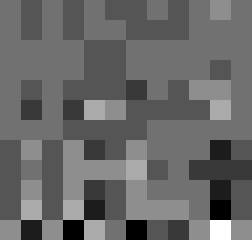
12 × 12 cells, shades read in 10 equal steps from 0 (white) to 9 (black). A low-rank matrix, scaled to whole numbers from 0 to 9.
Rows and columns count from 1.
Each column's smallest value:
4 3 4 3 3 4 3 4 4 4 0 4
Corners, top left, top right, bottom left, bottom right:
5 5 4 4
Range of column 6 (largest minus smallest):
2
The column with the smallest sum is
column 10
